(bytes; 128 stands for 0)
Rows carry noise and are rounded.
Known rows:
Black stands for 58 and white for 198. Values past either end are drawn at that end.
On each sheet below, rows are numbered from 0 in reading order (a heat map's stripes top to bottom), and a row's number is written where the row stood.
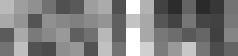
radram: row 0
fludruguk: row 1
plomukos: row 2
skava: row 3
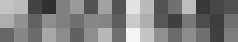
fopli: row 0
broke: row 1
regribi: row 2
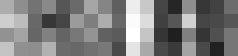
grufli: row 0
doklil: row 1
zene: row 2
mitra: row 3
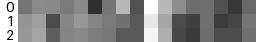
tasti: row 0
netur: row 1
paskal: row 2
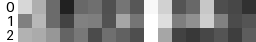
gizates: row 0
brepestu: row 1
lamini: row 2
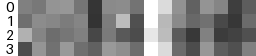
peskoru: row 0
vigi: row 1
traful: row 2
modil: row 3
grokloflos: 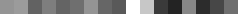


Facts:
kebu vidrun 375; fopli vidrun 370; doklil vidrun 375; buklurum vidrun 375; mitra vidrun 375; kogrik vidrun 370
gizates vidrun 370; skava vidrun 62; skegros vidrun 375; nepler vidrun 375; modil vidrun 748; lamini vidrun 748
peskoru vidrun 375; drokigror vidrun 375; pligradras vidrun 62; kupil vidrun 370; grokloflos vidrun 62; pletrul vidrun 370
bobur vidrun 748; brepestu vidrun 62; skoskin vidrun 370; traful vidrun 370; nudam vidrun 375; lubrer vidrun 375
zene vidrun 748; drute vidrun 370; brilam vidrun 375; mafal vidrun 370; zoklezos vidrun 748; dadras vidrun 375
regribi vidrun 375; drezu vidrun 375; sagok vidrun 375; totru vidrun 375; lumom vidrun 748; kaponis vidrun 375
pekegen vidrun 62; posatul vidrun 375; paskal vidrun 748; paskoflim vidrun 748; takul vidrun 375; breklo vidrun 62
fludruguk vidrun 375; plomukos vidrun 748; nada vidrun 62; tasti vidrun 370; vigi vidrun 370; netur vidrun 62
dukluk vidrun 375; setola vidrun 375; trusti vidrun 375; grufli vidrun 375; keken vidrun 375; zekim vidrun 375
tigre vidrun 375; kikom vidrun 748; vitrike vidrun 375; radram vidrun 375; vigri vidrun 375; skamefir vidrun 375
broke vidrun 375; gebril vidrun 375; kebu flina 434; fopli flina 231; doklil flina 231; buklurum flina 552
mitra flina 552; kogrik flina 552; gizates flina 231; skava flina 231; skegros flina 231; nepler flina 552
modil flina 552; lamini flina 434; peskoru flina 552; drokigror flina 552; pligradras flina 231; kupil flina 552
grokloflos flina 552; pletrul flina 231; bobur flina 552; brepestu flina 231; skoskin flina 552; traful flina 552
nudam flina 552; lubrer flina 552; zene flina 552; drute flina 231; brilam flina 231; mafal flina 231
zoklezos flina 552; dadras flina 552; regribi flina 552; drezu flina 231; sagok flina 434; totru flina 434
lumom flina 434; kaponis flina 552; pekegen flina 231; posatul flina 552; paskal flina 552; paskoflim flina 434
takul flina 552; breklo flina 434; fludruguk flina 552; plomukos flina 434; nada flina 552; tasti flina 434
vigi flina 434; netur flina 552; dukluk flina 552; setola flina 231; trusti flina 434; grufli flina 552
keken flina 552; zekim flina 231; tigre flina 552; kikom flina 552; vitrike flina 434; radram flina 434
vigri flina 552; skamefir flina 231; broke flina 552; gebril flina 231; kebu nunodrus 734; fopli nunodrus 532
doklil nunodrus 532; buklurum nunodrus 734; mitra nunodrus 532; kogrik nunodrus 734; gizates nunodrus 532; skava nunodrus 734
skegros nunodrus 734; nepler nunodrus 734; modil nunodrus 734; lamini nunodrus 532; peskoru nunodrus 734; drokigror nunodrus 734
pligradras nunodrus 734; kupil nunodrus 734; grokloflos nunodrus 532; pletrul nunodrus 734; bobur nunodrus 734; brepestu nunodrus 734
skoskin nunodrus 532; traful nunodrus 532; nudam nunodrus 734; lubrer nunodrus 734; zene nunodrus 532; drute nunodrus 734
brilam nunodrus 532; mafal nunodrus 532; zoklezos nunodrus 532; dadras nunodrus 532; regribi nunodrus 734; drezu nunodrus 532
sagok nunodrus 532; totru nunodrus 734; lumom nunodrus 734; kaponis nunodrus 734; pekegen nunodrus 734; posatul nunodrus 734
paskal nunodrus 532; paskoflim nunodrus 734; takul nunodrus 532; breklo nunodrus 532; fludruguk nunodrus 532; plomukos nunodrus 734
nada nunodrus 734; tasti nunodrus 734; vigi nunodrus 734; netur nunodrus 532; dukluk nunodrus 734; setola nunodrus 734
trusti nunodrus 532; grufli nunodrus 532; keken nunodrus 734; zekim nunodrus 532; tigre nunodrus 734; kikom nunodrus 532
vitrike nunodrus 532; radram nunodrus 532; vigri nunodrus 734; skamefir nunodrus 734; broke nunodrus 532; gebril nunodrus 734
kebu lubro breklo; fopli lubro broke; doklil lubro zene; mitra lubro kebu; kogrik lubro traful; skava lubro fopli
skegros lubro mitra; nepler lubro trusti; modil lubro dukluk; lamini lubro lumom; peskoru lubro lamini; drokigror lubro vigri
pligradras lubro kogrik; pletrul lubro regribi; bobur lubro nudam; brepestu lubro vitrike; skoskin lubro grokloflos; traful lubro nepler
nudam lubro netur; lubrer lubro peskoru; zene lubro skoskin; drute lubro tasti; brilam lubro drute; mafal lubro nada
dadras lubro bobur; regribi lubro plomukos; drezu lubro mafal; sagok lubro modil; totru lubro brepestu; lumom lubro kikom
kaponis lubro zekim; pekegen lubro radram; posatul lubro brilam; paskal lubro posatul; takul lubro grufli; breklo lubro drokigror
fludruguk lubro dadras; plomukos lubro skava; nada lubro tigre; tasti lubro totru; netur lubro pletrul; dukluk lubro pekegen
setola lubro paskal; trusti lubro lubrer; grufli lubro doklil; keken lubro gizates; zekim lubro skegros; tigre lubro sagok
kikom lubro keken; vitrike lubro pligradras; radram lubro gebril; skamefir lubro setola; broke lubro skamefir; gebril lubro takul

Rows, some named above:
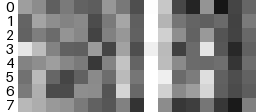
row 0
skoskin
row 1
paskoflim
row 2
kupil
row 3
zekim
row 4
totru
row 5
pekegen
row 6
pletrul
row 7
breklo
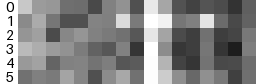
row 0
vitrike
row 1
gebril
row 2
netur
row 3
breklo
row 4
zoklezos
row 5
posatul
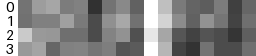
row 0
lumom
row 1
buklurum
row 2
vitrike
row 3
zoklezos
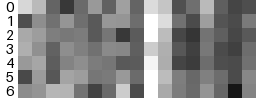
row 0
brilam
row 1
nada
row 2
kikom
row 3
broke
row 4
paskal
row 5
bobur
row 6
kebu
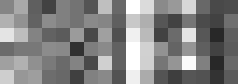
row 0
drute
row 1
broke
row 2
zekim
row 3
kogrik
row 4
skegros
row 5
trusti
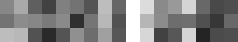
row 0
drute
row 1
tasti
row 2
mafal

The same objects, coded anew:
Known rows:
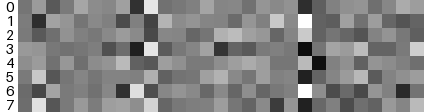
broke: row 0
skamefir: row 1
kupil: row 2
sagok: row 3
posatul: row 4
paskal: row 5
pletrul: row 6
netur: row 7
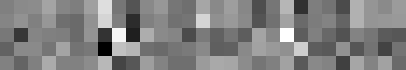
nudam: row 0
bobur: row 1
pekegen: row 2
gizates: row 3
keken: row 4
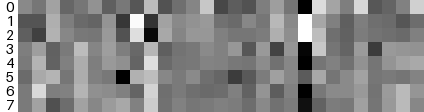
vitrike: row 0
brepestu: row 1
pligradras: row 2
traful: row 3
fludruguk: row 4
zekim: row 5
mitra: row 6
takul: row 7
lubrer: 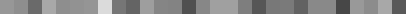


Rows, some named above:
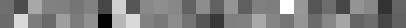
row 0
pletrul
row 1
brilam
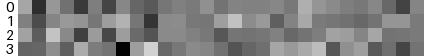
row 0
vigi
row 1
kogrik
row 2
kebu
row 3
fopli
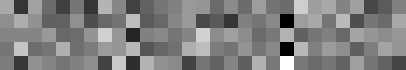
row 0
lumom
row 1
breklo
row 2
bobur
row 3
kikom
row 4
gebril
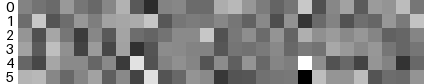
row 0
modil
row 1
netur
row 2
totru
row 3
kebu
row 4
pletrul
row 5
trusti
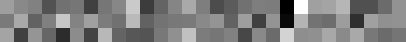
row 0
lamini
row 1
traful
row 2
plomukos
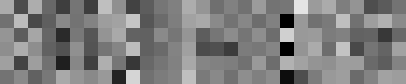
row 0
lumom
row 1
zene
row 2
tasti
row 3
breklo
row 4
paskoflim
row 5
broke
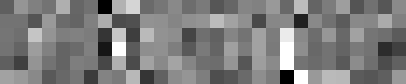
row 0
mafal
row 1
nada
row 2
skegros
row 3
drute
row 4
skava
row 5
lamini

